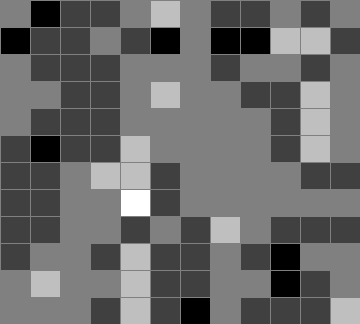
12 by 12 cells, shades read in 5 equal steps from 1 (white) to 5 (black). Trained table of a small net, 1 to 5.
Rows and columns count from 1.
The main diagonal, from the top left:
3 4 4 4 3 3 3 3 3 5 4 2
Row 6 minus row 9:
0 1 1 1 -2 0 -1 1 0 0 -2 -1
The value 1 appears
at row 8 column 5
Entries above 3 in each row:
6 8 5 4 4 5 5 3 7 6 4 6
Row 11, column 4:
3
